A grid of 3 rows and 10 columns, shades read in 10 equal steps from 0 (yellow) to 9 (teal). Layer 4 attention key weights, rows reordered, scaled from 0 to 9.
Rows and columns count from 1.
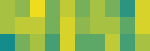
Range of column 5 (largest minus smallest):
1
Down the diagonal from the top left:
3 2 3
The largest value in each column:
9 5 3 7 2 6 6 5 8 3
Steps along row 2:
down same up down up down same up down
